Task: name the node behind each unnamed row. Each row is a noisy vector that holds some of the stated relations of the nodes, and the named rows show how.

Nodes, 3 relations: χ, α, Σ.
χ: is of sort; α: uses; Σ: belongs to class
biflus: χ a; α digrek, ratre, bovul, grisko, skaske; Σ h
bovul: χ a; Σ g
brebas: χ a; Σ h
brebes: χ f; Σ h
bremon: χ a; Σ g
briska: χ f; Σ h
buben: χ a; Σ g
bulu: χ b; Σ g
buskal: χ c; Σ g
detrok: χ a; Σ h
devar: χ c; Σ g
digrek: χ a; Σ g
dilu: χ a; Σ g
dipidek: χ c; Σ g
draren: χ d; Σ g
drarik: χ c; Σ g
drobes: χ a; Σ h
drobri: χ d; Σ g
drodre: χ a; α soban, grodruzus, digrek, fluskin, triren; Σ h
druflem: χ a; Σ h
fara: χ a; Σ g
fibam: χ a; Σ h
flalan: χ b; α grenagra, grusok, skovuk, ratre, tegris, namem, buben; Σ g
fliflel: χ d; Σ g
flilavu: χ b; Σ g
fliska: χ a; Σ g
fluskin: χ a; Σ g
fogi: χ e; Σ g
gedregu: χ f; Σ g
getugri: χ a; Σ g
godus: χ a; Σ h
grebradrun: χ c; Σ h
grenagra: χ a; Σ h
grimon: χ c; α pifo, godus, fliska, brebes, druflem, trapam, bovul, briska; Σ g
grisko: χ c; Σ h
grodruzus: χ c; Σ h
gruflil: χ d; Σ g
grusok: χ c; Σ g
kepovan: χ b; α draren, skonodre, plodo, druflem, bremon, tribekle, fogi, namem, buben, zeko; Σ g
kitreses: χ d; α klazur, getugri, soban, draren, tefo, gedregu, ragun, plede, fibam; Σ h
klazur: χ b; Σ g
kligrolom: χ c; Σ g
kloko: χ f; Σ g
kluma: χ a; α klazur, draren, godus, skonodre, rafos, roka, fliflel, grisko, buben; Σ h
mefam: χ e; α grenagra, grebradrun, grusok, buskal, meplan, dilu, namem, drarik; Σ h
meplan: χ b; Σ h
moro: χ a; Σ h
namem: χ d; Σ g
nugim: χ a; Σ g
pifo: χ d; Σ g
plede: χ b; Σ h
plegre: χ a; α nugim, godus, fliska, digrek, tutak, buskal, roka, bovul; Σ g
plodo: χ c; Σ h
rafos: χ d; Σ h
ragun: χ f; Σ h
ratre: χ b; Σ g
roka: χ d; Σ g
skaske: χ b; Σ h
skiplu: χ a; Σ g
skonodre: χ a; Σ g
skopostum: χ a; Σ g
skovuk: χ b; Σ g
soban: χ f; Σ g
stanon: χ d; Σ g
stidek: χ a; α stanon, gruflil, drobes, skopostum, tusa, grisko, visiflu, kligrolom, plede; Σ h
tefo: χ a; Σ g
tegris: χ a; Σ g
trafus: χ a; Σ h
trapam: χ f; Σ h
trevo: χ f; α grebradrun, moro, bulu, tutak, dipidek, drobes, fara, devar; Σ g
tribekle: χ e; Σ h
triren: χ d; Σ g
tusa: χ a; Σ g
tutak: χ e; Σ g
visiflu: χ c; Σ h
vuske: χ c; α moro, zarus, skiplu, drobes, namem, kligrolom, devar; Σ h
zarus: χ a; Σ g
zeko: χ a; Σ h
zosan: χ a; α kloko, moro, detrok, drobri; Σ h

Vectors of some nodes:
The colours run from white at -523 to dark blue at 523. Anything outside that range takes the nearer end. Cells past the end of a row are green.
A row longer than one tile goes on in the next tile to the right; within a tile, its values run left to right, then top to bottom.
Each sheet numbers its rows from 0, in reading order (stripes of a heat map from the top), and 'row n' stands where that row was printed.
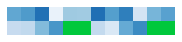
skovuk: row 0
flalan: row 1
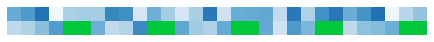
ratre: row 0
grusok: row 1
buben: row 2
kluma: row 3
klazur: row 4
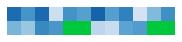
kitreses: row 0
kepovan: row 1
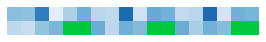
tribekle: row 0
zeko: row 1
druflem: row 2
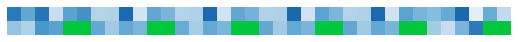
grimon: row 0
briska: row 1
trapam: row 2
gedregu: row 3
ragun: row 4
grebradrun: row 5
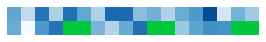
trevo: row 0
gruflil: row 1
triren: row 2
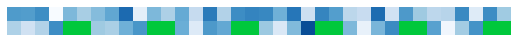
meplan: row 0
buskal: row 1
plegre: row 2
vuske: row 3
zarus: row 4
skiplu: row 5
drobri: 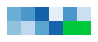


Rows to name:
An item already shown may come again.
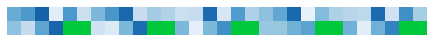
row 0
drobri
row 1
bulu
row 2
drobes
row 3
grisko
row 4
kloko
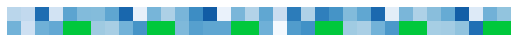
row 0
tegris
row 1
buskal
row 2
draren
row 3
stidek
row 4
buskal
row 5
visiflu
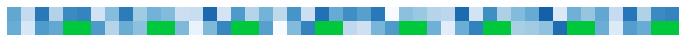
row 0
plegre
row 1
soban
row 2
moro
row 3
zosan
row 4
flilavu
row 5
kloko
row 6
visiflu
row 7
plegre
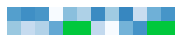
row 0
plede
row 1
mefam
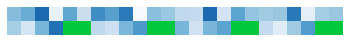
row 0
devar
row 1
flilavu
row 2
grenagra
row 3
tutak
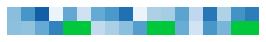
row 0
namem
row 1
ratre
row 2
kluma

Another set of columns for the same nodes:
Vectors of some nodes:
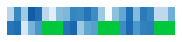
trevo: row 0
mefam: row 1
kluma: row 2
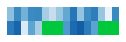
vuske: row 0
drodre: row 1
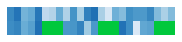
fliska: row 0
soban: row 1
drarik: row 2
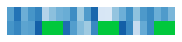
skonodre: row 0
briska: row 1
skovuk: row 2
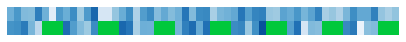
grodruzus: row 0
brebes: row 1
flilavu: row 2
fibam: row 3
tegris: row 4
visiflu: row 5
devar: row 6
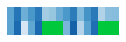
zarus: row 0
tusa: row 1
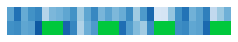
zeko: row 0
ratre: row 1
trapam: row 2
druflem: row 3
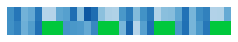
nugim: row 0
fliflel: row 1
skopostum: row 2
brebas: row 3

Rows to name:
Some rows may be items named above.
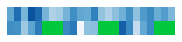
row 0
namem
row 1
dipidek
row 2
skovuk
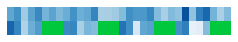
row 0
ratre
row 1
grisko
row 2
drarik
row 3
drobri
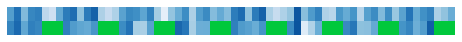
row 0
plegre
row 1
pifo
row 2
tutak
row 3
flilavu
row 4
pifo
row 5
zosan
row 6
plede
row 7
buben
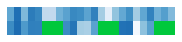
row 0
kluma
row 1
tutak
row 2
bulu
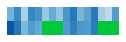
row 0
kepovan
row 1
digrek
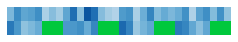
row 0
plodo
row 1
draren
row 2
skaske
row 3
klazur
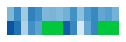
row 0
flalan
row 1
meplan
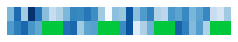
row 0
kitreses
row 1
mefam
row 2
zosan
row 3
grimon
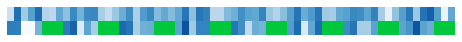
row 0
kloko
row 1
vuske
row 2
flilavu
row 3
stidek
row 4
buskal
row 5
fara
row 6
tutak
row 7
triren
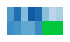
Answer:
roka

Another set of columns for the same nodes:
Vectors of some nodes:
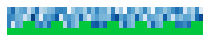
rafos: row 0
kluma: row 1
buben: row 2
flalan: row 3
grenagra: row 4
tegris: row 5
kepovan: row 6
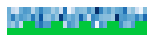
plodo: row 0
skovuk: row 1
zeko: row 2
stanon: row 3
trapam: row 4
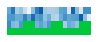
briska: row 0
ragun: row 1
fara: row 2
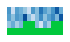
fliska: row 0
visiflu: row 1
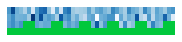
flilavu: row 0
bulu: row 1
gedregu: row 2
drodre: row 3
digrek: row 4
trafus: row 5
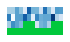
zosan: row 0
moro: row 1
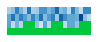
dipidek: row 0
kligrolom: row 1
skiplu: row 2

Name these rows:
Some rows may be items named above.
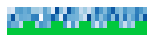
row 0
grusok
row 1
zosan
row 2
drobri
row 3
visiflu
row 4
grisko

